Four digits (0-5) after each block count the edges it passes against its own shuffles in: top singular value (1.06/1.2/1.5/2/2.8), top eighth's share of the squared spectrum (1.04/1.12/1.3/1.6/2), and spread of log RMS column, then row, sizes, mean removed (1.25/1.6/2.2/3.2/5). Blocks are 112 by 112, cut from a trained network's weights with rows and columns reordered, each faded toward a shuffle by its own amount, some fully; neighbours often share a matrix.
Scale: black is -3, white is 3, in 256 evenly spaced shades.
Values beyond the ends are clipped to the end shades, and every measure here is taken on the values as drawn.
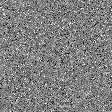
0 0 0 0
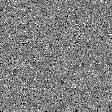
2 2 1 1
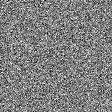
1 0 0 0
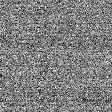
3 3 1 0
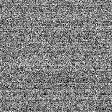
3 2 1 0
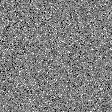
0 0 0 0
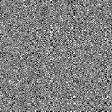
4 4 2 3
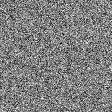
2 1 0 0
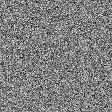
1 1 0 0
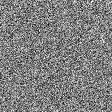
0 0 0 0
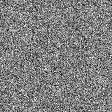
2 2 0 0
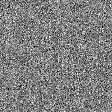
2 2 1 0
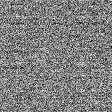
3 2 0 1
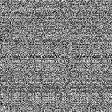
4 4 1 2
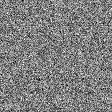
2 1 0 0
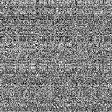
4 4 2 2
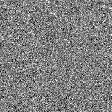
3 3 1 1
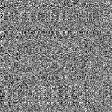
4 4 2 3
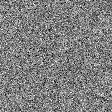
1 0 0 0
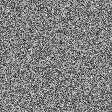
0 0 0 0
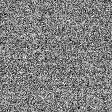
2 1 0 0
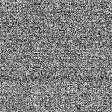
3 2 0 1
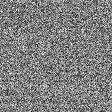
3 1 0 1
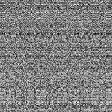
4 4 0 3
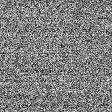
3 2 0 0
